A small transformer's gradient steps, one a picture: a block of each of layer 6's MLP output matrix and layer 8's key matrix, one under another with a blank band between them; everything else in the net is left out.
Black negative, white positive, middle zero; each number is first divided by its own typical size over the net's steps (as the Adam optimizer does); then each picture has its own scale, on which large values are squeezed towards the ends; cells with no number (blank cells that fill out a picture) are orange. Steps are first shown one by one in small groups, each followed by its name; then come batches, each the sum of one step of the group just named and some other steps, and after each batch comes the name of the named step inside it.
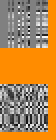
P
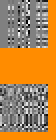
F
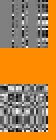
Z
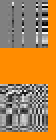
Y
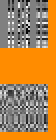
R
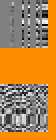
Y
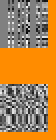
R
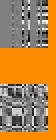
Z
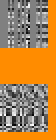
R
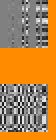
Z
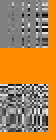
Y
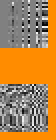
Y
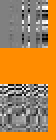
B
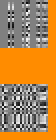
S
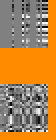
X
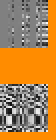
X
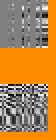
B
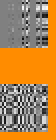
B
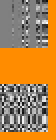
X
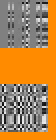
S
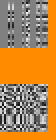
S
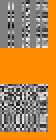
S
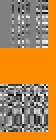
X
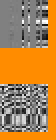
B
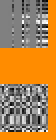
X
